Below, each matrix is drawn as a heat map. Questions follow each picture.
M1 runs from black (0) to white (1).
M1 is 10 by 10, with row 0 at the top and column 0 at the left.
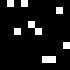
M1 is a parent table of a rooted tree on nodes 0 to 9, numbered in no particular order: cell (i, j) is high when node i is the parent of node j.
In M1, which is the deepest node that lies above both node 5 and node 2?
4
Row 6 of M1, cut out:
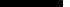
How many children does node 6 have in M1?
1
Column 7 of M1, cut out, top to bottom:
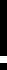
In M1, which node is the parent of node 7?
8
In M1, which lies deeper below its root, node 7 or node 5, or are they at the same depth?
the same depth
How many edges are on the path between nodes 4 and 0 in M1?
2
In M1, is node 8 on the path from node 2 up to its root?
no
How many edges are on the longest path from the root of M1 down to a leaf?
4
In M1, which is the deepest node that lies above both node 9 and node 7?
8
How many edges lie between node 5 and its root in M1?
3
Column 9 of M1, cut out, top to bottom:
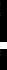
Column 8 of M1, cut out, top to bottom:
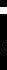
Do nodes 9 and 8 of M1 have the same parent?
no
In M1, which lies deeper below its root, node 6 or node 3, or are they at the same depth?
node 6
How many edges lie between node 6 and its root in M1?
3
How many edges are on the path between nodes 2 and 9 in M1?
7
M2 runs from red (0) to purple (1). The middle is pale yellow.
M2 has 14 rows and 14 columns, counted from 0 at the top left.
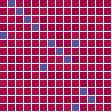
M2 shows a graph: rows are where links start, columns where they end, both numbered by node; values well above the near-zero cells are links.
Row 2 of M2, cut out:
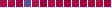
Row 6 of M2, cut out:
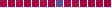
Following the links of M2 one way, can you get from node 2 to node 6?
no
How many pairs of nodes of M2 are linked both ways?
0
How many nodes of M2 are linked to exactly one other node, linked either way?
3
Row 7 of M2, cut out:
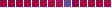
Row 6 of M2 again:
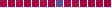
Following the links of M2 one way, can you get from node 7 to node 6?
yes
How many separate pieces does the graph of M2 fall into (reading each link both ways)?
3
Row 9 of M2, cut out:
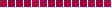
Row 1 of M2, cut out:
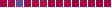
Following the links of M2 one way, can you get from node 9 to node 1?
no
